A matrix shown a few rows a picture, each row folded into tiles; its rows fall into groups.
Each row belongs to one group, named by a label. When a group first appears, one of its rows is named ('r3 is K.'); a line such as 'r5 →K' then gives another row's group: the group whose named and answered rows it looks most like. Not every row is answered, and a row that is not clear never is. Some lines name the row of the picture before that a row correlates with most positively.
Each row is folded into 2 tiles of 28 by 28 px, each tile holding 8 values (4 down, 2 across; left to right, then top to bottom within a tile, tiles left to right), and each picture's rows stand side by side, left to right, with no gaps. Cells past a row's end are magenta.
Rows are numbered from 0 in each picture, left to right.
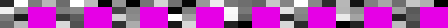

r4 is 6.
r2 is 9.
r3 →9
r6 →6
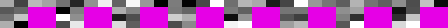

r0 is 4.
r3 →9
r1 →9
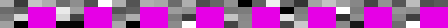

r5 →9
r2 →4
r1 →6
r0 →4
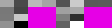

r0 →4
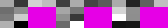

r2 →6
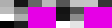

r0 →6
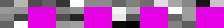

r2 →6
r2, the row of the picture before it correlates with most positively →0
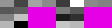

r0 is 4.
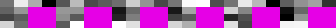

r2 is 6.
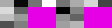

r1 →9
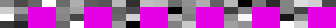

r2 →4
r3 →9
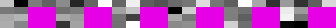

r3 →9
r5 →6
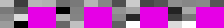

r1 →9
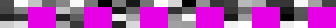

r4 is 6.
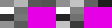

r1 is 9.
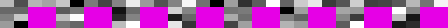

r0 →4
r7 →6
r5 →9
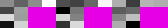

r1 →9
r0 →9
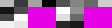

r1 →6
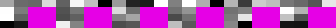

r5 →6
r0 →6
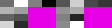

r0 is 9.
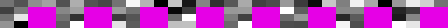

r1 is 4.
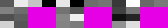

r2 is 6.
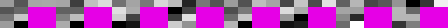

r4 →4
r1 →4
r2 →6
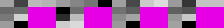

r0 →4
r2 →4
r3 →4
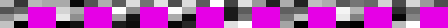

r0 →4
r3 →6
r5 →4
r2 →6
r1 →6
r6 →6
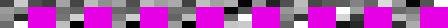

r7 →9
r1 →4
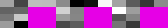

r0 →4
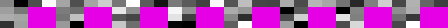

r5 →4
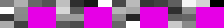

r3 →9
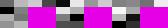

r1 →6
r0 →9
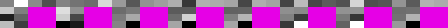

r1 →6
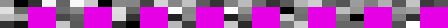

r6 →6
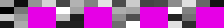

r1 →6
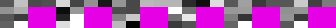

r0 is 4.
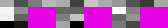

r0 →6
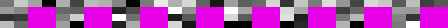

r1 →4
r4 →6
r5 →6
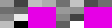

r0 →4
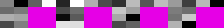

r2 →6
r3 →4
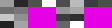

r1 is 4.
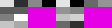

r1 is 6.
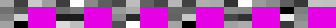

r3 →4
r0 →4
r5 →9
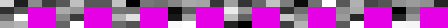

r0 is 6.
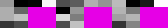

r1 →9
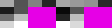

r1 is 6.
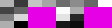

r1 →6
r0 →4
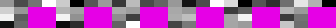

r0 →6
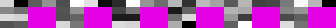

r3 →4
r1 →9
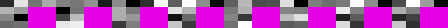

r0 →6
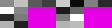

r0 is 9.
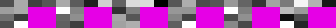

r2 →9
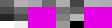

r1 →4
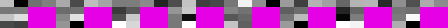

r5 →4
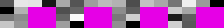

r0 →9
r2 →4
